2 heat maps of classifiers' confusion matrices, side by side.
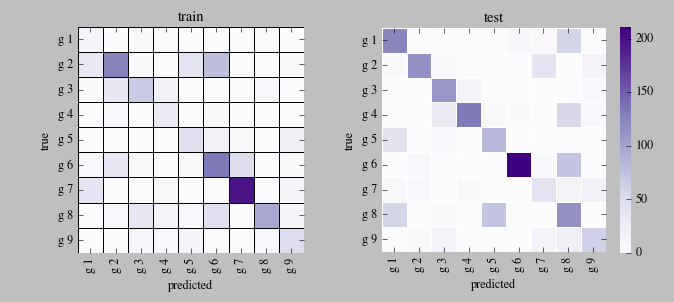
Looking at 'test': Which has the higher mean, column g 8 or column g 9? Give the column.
g 8
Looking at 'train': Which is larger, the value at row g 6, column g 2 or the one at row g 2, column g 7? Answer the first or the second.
the first
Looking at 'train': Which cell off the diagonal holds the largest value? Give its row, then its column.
g 2, g 6
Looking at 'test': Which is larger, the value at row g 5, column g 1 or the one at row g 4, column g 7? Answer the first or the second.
the first
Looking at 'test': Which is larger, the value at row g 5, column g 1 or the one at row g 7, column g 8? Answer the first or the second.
the first
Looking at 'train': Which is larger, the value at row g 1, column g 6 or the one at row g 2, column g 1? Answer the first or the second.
the second
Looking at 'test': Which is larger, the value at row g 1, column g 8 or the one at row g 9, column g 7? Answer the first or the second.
the first
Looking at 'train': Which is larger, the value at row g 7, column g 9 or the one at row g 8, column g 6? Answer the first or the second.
the second
